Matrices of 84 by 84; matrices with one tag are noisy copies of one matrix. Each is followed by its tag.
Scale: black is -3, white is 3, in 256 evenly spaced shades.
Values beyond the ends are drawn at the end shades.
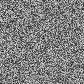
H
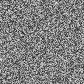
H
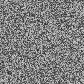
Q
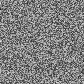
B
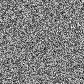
H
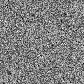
Q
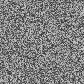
Q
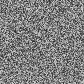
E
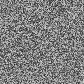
E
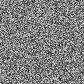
B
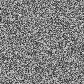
B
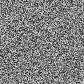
E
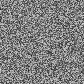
B
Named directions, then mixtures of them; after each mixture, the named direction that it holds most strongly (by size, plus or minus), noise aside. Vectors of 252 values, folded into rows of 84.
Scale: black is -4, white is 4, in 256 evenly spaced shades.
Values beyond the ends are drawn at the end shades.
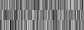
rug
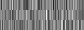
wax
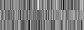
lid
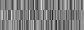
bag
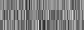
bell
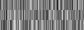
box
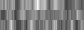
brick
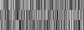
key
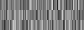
box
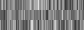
box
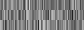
bell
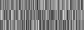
bell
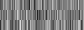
key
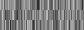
rug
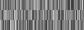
rug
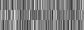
bag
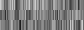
key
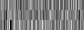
box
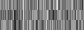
box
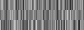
box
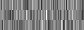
wax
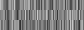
key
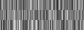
box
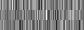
key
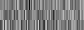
bell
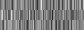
bag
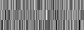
key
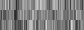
brick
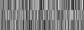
rug
